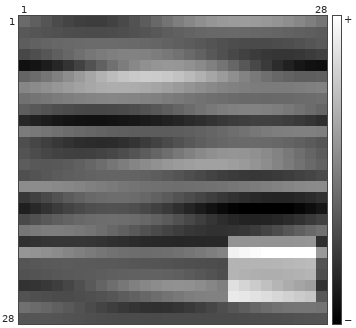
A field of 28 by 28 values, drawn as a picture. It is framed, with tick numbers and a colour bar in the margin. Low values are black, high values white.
In the bottom right lies a patch that is higher than the rest. The bottom right is the roughest part. Streaks run across, left to right. The bottom right is the ninth with the highest average.
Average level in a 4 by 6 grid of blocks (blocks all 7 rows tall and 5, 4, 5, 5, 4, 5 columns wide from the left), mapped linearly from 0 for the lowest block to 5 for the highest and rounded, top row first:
1 2 3 3 2 1 / 1 1 1 2 2 2 / 1 2 1 0 0 1 / 1 1 1 2 5 4
